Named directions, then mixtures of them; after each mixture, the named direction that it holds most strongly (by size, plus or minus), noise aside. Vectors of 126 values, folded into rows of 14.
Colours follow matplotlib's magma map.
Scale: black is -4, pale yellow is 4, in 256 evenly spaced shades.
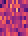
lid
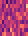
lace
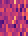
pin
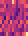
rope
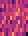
rope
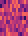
lid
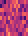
lid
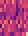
rope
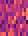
pin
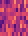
pin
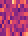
rope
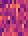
lid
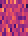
lace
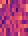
lid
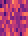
lid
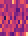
rope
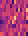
pin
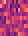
lid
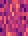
lid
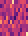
rope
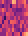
rope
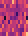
rope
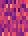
lace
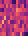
rope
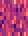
pin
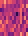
pin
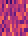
lace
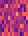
lace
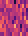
pin
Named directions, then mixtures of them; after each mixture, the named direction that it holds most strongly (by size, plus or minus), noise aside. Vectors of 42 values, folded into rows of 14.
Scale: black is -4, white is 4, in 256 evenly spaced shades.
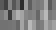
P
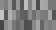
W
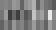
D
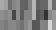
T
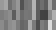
T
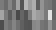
D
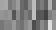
T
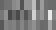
D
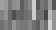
T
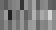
D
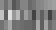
D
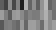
P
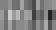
D
